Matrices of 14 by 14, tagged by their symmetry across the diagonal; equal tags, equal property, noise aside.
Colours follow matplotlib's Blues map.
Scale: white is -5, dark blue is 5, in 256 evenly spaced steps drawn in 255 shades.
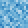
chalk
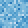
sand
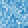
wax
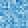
chalk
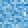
wax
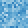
chalk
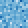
chalk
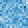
wax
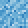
chalk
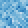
sand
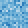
wax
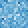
sand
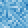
chalk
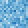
wax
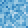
sand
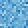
wax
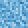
chalk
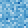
wax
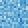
wax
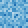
sand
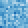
chalk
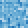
chalk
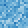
sand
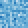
chalk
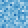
wax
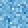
wax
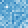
sand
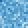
sand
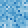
sand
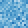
sand
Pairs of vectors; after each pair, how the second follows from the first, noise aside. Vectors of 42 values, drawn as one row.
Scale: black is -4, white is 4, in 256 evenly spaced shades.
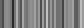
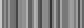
wrapped around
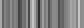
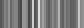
sign-scrambled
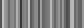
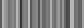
copied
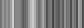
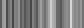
reversed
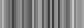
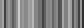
wrapped around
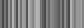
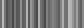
sign-scrambled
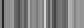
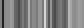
copied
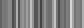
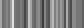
reversed
